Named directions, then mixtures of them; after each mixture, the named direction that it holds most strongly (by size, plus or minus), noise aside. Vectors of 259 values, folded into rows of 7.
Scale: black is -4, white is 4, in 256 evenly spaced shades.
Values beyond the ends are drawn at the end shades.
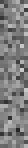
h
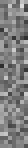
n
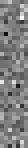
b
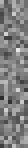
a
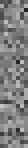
h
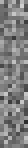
n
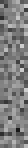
h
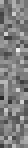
a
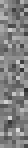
h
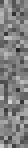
a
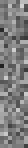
n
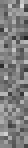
n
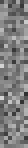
n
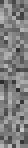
a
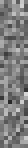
a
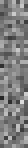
a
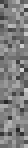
h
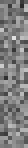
n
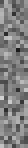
a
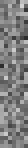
n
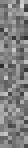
n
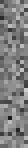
h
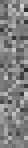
n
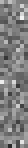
b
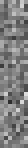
n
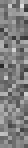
n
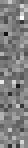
b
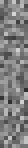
a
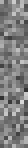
a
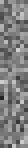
a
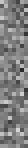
h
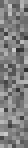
n
